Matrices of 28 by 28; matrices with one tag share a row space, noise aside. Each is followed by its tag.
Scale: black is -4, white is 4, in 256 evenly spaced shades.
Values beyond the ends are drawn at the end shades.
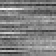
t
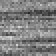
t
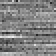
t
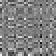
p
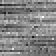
t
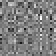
p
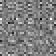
p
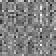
p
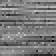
t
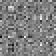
p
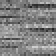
t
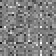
p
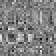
p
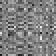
p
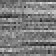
t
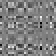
p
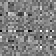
p
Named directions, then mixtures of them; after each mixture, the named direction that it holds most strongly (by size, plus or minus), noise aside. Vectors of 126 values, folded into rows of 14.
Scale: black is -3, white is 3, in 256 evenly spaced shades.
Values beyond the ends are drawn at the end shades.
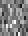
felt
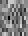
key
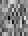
key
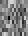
key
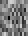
key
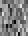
felt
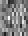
key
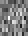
key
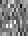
key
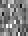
felt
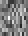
key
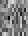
key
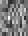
key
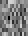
key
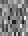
felt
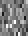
felt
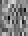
key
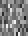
felt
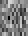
key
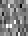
felt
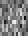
felt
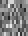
key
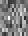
key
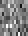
felt
